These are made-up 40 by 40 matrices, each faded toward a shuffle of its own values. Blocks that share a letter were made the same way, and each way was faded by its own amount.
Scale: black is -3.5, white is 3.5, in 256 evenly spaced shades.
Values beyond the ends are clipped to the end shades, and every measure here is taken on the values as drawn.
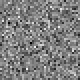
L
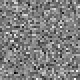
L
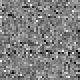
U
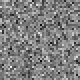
L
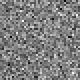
L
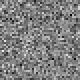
L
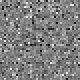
U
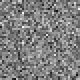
L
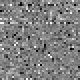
U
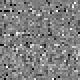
U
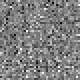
U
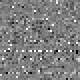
U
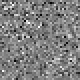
U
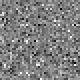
U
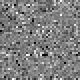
U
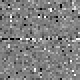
U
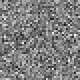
L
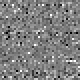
U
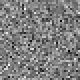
L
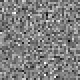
L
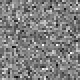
L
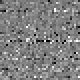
U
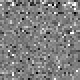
U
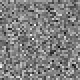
L
